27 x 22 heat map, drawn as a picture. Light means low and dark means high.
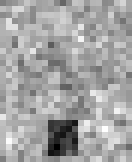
An odd patch, higher than its surroundings, sits in the bottom middle. Values change most from cell to cell in the bottom middle. The ninth with the highest average is the bottom middle. The values are skewed, with a long tail toward high values. The field is mottled with small blotches. There is no overall slope.
